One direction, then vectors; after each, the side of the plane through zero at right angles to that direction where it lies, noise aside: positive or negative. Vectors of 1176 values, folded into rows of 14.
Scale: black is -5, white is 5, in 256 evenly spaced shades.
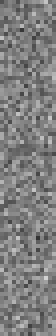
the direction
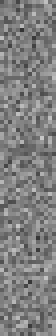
positive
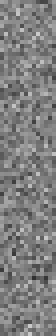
negative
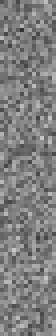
positive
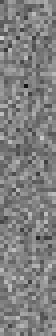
positive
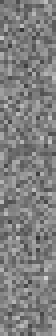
positive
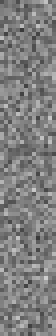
positive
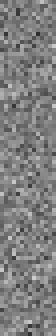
positive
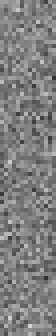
negative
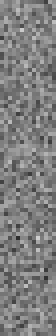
negative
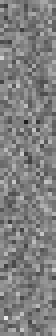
positive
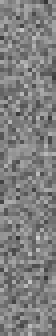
negative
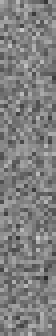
negative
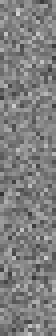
negative
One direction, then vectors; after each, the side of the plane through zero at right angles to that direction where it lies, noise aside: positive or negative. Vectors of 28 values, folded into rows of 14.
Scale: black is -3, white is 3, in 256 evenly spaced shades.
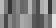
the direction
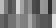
positive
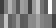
negative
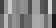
negative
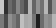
positive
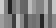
positive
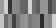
positive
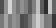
negative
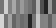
negative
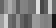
negative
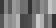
negative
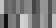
positive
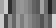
positive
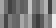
positive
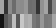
positive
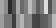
positive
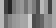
positive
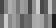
negative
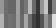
positive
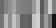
negative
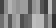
negative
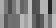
positive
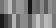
negative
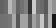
negative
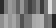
negative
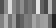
negative
